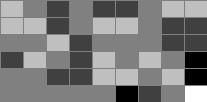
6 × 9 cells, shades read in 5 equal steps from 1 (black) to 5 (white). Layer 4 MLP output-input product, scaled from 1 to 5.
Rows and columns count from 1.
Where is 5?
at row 6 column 9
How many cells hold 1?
3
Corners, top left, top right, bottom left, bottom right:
4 4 3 5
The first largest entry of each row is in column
1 1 3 2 5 9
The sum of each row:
27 28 25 26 26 26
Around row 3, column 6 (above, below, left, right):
4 3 3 3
